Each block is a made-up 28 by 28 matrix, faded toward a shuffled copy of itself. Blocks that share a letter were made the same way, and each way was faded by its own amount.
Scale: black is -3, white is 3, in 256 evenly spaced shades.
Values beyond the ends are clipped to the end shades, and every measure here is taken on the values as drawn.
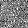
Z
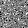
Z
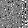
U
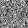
Z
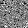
Z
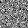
Z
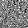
Z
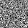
Z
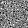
Z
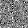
U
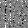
U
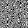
U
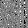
U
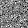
Z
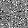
Z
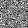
Z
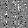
U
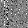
U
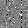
U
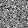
Z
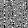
U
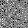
U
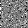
U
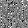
U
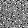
Z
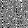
U
